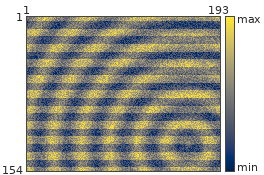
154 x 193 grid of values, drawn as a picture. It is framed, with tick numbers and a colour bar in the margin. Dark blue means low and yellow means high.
Horizontal stripes repeat 10 times down the table. No overall slope runs across the table. On average the colour sits 50% of the way up the scale. Concentric rings centre on the bottom right.
